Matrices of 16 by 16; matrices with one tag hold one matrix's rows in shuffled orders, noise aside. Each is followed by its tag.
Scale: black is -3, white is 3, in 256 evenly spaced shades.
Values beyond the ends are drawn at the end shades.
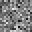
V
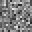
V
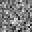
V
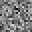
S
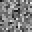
S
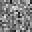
V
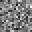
S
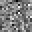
S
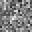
V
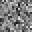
S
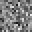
S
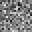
V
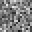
V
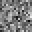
S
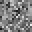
S
